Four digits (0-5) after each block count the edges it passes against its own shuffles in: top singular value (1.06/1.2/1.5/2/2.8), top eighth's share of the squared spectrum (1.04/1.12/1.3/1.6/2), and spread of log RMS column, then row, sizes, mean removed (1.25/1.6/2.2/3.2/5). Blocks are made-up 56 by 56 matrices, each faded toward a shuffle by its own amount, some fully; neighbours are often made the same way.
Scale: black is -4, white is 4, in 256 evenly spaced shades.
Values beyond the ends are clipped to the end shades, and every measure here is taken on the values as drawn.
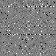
4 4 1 2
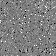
1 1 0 0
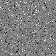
1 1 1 0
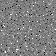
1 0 0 0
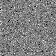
0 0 0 0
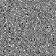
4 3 2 1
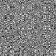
4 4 2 2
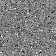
0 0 0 0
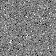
1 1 0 0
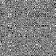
4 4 2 2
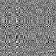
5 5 3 3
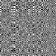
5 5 3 3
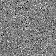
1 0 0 0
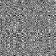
4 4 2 2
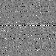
4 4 0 2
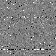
3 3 0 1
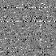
3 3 0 2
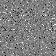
1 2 0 1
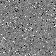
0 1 0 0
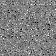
2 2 0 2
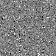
1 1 1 1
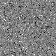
0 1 0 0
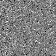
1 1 1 0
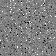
2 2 1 0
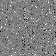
2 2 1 0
